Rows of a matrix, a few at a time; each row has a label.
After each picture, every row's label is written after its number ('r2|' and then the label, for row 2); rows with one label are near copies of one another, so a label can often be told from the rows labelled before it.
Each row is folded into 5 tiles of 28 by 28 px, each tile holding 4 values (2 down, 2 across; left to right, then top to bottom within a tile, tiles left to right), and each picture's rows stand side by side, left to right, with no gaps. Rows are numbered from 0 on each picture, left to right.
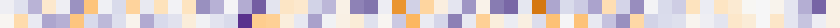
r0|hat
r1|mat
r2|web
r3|web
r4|hat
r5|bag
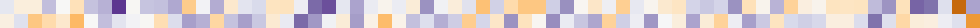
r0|bag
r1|hat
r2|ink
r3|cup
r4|cup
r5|hat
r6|web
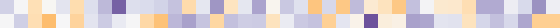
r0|bag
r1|hat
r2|cup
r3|mat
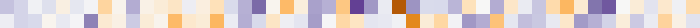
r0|cup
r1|bag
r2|web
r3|hat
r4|ink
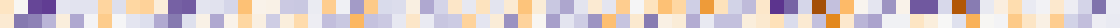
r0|ink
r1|ink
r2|hat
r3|cup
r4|cup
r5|web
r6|web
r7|bag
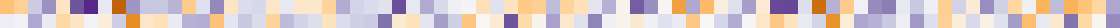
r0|web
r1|hat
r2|mat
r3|cup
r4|web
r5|web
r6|ink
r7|cup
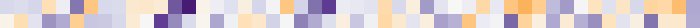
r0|hat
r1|ink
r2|ink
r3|cup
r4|cup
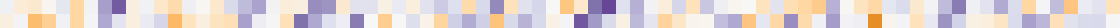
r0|bag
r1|bag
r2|ink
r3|hat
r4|ink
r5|cup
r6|bag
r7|hat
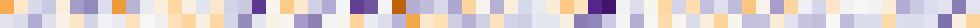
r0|web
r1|bag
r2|web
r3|hat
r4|ink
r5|hat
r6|mat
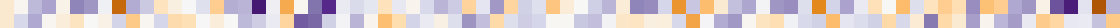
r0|web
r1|bag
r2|ink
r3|hat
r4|web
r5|web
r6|cup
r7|web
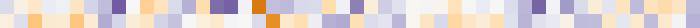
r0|bag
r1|web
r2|hat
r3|bag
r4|cup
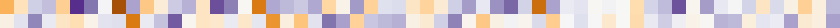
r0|web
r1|web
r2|hat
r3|web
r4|bag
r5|cup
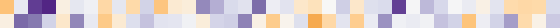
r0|ink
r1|mat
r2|bag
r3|cup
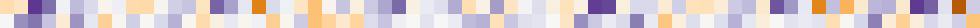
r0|ink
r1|web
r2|bag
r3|hat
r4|ink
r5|web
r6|web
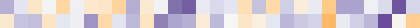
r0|cup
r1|ink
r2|mat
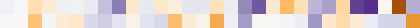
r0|bag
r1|bag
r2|web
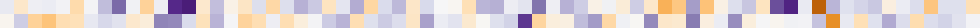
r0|bag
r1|ink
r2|hat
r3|mat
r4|cup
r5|web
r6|hat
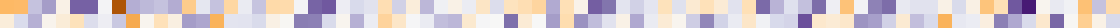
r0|web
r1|hat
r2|ink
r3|cup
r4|ink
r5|mat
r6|ink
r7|ink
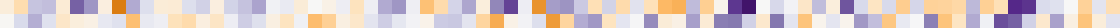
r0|web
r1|bag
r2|bag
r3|web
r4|cup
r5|ink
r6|cup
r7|ink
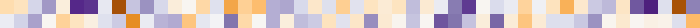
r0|web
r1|cup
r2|cup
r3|ink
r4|web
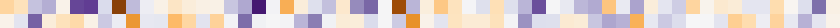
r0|web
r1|bag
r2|web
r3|bag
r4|hat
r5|bag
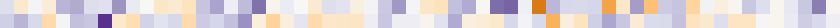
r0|mat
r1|mat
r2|bag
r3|web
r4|hat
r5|bag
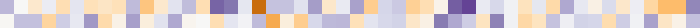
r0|cup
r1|web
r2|hat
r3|ink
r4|cup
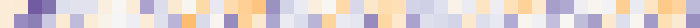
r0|ink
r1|cup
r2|cup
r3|cup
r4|cup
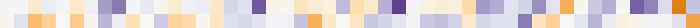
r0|bag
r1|bag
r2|bag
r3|mat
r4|web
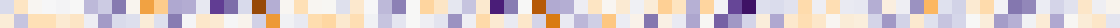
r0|bag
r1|web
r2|bag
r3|web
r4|cup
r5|ink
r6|hat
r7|ink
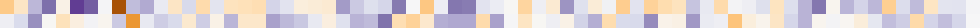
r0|web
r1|cup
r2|mat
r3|ink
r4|cup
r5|bag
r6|hat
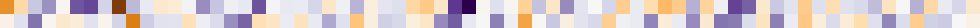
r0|web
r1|mat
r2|hat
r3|ink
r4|cup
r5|ink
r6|hat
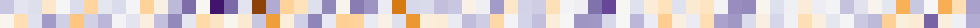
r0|hat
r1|web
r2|web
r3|hat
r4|ink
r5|ink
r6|cup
